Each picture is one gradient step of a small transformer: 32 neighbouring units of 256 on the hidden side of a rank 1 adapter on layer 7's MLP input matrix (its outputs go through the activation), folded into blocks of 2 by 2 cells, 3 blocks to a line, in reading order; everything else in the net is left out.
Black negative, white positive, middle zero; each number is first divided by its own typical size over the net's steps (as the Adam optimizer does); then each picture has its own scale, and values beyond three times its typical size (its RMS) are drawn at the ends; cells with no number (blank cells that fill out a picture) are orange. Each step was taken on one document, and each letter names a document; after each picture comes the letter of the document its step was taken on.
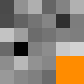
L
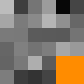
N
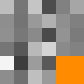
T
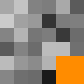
N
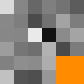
T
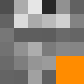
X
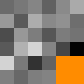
L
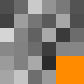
X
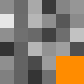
L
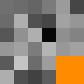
T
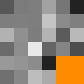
T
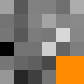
N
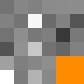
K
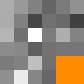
X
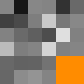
N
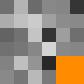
X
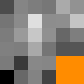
K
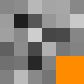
X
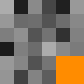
N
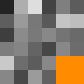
X
